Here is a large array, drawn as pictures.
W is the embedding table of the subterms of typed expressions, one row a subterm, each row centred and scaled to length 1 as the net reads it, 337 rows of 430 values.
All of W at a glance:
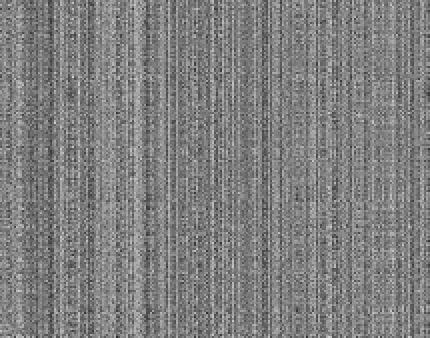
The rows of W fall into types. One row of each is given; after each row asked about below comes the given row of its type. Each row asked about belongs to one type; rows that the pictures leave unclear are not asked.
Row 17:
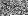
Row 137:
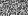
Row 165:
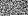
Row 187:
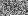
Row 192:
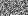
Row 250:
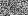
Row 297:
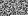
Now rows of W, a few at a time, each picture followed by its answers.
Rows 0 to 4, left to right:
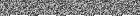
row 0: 192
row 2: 17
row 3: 137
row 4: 192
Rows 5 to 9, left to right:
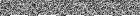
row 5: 17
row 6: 192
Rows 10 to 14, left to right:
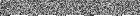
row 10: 17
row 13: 297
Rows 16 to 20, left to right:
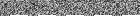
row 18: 137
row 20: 297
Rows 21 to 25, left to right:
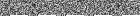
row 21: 250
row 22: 192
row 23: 192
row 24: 165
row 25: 187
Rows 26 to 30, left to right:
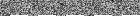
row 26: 250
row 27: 187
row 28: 17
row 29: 250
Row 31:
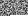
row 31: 297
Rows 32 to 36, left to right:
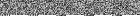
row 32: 137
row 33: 137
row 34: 250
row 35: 250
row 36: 17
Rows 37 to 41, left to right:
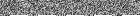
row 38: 137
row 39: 137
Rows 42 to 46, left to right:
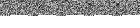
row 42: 137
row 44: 165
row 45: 17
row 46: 297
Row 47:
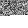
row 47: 187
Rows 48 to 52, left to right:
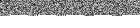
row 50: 137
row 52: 297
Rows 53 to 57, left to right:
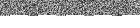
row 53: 137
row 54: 250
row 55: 165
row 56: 137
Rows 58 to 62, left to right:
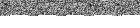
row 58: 17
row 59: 250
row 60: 250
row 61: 187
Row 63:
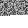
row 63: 297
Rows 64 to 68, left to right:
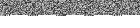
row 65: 297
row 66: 297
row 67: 17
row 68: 137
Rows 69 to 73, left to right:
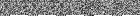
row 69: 192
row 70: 192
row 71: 297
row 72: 17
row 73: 17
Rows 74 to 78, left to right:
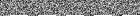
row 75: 297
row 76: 137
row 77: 297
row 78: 192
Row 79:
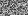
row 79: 137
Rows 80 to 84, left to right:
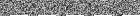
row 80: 165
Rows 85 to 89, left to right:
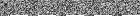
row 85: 297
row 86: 17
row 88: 250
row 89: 297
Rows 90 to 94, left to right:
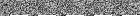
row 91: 250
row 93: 250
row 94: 17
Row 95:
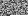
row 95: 297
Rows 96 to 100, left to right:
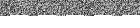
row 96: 250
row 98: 165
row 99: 17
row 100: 192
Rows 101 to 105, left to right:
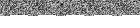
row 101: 165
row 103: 297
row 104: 187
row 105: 187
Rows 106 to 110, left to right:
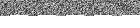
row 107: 250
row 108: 165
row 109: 250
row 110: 187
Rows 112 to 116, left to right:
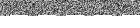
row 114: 165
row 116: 192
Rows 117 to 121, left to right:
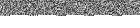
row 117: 165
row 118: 137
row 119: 250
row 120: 192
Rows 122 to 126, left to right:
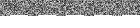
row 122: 187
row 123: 297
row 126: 137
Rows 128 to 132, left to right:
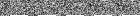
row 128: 17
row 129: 297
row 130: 137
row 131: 187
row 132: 187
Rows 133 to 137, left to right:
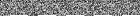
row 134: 297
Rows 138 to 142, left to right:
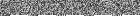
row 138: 250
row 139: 165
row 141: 187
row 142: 192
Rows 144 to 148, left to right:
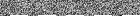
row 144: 250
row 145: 297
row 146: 137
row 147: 137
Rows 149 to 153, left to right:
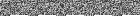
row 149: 250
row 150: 250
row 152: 137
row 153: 250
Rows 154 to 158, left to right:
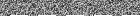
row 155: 137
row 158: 137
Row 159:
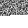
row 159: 137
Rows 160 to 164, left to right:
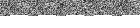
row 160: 250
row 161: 250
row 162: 17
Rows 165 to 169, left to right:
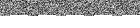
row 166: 250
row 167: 137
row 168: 297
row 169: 187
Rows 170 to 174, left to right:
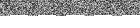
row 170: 187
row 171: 17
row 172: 297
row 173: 165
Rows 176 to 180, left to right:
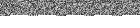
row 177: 137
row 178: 250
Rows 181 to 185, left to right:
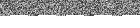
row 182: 137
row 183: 165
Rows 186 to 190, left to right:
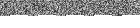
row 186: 297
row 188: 165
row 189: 192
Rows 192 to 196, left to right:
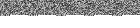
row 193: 137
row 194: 187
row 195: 17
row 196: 17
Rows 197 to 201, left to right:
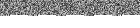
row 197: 192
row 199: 187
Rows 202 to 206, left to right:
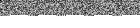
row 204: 137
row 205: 17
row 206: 187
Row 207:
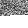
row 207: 17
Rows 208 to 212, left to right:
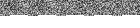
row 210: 165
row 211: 137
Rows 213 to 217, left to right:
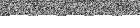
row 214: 187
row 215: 250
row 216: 137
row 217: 187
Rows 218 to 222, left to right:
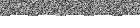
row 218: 250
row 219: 297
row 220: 165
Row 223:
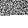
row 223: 165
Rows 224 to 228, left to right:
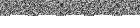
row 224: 192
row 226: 297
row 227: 297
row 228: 137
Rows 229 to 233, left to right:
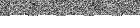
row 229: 17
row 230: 17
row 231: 137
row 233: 192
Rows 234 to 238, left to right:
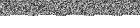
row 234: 187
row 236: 297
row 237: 137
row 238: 137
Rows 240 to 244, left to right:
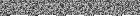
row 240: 297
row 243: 192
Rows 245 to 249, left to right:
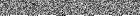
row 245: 137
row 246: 17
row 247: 250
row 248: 192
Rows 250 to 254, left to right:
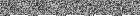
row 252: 137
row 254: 250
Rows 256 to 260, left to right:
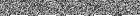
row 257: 187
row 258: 192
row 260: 297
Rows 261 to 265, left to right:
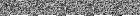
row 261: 187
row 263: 250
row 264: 250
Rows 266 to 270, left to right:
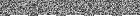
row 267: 250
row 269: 192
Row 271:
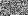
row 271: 250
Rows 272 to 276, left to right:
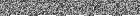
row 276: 297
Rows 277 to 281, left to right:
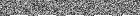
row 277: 297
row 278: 187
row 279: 137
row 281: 192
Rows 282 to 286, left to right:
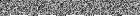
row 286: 137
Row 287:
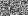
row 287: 250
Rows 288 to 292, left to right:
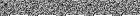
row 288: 297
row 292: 297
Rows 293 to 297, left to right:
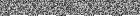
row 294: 192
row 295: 250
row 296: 192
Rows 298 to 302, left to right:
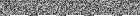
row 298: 187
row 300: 165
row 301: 297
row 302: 137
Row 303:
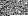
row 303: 17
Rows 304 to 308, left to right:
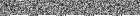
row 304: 187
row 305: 250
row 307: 137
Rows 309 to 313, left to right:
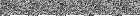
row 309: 17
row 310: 17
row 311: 17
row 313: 250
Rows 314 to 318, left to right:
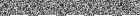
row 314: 137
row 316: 192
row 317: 192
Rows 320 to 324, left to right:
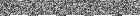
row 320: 192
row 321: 297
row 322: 250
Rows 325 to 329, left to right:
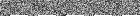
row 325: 250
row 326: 187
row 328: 192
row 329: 17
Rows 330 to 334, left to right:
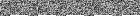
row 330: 250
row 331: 250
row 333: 250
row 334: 165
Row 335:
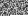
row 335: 137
